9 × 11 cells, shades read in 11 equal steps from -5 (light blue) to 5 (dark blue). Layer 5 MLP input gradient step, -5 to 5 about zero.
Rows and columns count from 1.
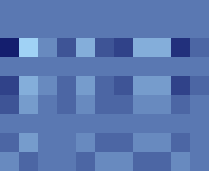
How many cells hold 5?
1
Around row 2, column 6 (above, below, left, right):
0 2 0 0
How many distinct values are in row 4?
1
